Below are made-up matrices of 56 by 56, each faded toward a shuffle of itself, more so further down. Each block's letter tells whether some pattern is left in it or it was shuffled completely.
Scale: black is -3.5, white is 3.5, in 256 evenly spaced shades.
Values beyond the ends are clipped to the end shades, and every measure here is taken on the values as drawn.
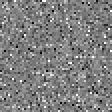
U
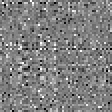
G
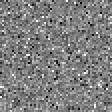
U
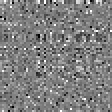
G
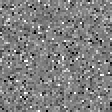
U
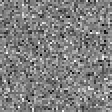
U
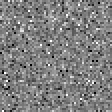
U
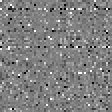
G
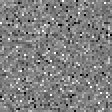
U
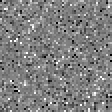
U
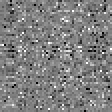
G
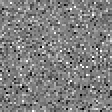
U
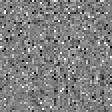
G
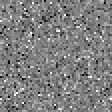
U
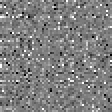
G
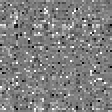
G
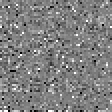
G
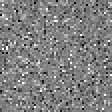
U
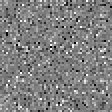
G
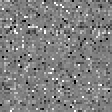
G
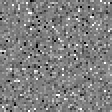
U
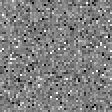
U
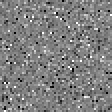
U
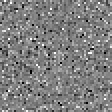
G
